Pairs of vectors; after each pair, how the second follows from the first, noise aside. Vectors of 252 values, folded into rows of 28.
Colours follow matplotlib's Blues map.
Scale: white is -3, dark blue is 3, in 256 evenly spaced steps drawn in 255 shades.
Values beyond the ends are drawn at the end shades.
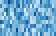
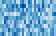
shuffled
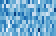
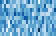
copied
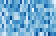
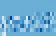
partly zeroed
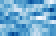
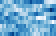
copied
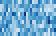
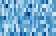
shuffled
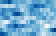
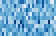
shuffled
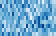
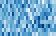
copied
